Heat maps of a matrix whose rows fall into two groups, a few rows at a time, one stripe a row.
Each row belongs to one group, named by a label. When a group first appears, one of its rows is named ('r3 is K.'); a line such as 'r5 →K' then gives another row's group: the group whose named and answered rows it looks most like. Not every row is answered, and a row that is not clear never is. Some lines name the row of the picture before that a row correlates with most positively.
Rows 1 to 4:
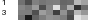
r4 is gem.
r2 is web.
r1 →gem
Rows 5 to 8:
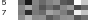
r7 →gem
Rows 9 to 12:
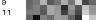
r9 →web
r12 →gem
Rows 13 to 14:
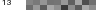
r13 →web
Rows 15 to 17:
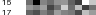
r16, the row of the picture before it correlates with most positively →13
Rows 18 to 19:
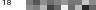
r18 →gem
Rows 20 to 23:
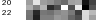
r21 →web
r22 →gem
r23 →gem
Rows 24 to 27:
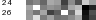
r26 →web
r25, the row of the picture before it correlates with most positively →20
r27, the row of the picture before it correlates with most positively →20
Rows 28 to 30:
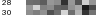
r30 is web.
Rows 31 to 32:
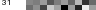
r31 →web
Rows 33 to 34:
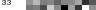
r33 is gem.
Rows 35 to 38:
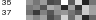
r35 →web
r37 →gem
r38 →web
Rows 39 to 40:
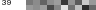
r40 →web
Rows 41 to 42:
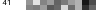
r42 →web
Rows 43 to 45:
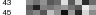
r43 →web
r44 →gem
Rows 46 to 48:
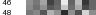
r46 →web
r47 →web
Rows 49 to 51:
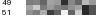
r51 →web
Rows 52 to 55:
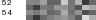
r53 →gem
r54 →web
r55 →gem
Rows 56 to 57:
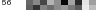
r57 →gem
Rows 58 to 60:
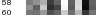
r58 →web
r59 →web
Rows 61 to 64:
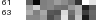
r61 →gem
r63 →web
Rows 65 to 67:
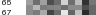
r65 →web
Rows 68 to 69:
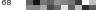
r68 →gem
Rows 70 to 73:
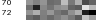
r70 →web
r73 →gem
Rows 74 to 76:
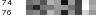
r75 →gem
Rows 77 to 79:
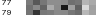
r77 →gem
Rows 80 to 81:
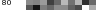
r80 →web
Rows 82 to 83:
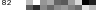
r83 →gem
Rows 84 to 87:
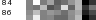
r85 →web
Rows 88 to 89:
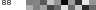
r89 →web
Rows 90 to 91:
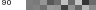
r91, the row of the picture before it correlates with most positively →88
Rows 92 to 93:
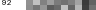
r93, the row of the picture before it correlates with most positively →90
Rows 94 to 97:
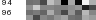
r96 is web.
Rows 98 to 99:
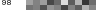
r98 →web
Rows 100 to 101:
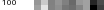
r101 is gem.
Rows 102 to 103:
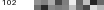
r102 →web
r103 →gem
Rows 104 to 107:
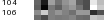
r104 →gem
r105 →gem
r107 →gem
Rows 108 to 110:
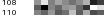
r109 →gem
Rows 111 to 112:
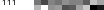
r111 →gem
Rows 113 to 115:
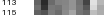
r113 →gem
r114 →gem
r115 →gem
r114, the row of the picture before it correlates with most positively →111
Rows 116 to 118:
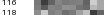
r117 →gem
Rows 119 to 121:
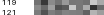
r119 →gem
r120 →web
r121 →gem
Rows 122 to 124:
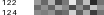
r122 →web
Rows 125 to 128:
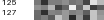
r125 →gem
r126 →web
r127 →gem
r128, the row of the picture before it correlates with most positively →123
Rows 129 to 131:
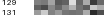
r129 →web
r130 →gem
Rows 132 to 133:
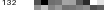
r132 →gem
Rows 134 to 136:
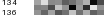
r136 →web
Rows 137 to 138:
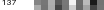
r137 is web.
